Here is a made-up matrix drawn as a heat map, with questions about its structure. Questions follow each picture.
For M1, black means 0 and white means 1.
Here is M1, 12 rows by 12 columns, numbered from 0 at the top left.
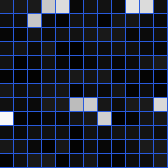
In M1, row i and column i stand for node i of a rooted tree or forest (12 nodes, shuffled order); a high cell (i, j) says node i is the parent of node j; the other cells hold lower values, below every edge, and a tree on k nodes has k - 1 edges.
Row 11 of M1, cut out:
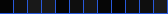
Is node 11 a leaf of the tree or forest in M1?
yes
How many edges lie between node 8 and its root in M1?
0
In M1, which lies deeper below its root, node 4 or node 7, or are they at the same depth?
node 4
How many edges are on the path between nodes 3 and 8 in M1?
2
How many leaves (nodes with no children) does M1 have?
8
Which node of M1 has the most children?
0
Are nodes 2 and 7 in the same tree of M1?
no
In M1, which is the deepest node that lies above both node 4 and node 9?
0
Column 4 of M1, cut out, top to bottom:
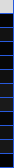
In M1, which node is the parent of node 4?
0
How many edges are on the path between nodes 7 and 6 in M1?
1
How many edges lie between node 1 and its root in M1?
0
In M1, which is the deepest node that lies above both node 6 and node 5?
7
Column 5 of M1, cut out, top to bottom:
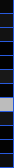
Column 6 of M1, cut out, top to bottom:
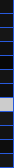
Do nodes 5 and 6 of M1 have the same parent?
yes
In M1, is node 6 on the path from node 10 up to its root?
no
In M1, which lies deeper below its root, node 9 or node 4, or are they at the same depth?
the same depth
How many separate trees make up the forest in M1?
2
